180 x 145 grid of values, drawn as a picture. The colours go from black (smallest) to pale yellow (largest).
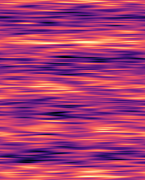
Slope: none. Stripes: horizontal, repeating 4 times. Histogram: bell-shaped. Grain: streaks across.
